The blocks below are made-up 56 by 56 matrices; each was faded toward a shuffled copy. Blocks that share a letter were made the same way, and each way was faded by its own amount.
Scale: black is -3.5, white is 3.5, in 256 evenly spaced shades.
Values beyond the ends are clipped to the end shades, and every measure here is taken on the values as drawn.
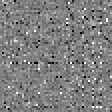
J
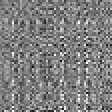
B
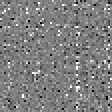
J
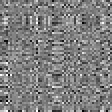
B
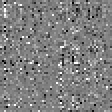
J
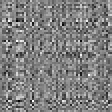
B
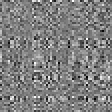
B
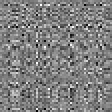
B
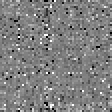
J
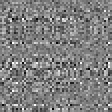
B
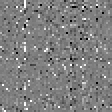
J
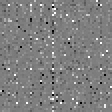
J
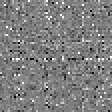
J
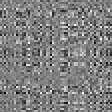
B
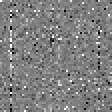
J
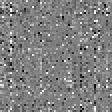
J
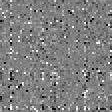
J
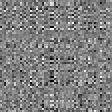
B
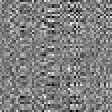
B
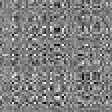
B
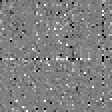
J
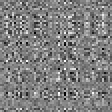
B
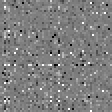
J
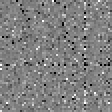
J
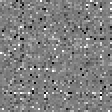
J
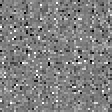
J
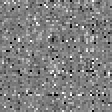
J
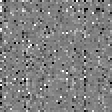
J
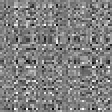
B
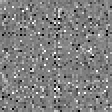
J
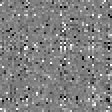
J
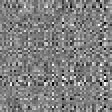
B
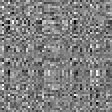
B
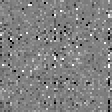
J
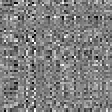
B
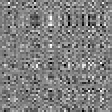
B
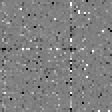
J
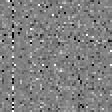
J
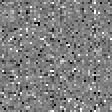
J
